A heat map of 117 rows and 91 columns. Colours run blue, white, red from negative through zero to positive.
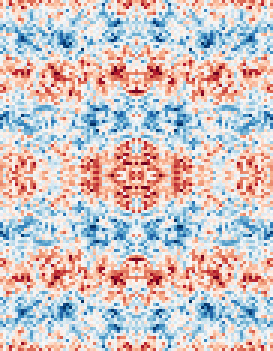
No single row or column stands out from its neighbours. Its left and right halves mirror each other, and so do its top and bottom. The ninth with the highest average is the centre. No seam splits the table. The values follow a bell shape. The texture is blotchy. Stripes running across repeat 4 times from top to bottom.
